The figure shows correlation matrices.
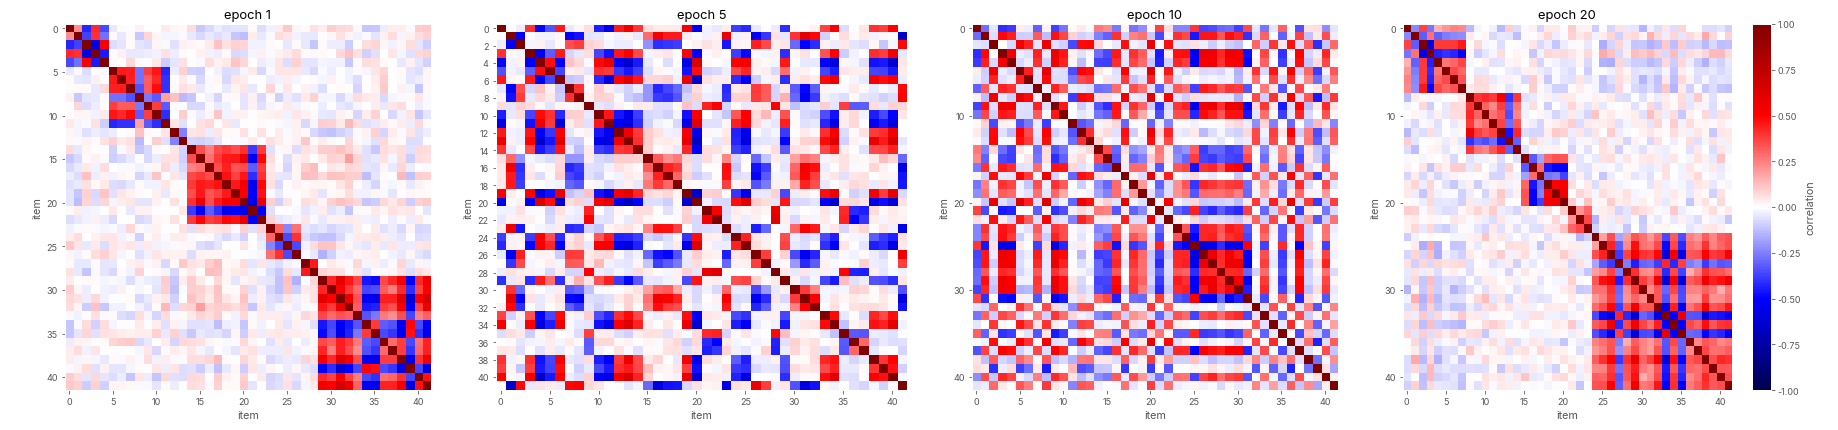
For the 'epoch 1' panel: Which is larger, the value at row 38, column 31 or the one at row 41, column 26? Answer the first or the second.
the first
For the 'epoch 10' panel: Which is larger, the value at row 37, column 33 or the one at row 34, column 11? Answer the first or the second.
the first
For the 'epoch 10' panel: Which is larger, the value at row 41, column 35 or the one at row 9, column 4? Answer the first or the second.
the second
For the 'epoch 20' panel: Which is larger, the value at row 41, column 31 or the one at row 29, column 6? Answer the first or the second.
the first
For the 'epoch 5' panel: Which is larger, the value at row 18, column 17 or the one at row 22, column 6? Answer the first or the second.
the first
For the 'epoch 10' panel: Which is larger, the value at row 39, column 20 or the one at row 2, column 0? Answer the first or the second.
the second
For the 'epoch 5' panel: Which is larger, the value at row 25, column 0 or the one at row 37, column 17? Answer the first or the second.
the second
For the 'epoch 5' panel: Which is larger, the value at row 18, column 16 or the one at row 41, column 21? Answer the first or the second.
the first
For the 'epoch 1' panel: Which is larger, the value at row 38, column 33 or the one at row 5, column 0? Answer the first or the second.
the first
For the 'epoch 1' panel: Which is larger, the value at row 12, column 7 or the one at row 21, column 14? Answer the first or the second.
the first
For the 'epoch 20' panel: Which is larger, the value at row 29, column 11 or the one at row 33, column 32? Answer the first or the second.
the first
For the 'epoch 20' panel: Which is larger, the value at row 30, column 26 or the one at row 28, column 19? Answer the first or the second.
the first
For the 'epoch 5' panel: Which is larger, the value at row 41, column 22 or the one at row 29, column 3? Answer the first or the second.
the first
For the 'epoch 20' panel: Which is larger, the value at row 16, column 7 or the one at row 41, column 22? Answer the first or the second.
the first
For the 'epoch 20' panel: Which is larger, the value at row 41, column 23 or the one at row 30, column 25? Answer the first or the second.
the second
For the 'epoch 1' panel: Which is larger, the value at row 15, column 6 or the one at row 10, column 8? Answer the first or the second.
the first
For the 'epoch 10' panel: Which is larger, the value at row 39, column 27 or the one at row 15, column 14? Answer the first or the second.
the second
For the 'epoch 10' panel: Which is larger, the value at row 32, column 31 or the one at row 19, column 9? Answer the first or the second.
the second
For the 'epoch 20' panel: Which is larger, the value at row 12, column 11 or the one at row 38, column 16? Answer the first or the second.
the first
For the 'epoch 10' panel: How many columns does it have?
42
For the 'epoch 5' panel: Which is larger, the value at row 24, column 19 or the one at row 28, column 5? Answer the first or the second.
the second
